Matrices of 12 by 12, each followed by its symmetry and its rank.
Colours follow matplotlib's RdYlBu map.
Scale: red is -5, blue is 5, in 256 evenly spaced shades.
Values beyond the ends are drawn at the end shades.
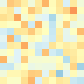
neither, full rank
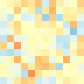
antisymmetric, full rank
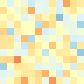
antisymmetric, full rank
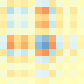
symmetric, rank one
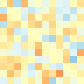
antisymmetric, full rank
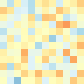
neither, full rank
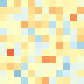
neither, full rank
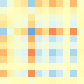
symmetric, rank one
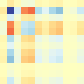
symmetric, rank one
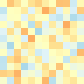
antisymmetric, full rank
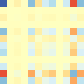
symmetric, rank one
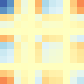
symmetric, rank one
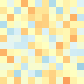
antisymmetric, full rank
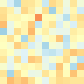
neither, full rank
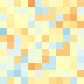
antisymmetric, full rank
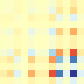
symmetric, rank one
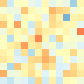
neither, full rank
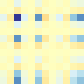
symmetric, rank one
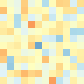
neither, full rank
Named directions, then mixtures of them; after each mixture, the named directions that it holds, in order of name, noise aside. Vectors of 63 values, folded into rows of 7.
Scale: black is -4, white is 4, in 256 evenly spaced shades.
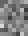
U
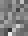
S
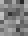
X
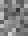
S, X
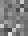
S, U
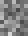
S, X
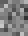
U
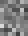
S, U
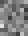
U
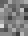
U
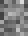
X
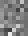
S, U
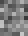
U, X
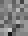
S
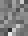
S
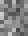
S, X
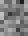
X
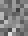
S, X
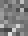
S, U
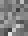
S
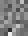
S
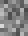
U, X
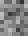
X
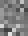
S, U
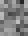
X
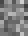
U, X
